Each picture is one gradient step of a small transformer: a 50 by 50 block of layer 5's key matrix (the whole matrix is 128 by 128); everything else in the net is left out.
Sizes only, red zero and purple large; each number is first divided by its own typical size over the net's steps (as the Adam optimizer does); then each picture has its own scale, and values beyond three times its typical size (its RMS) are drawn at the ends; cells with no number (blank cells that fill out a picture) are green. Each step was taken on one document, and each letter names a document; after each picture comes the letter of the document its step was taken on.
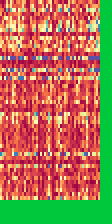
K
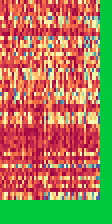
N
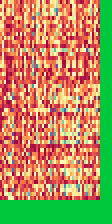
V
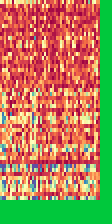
N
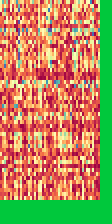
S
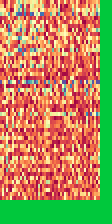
V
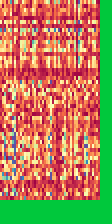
S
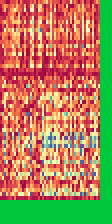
S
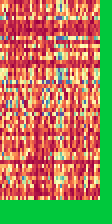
N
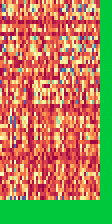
K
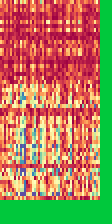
V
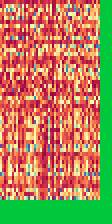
K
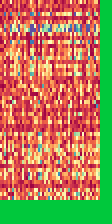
S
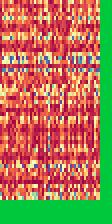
K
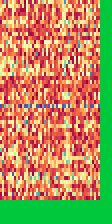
V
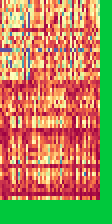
V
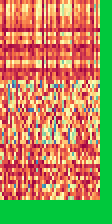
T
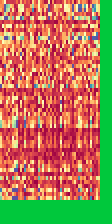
K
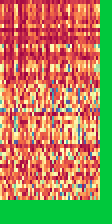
T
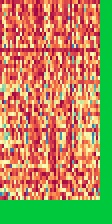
N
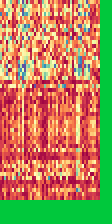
V
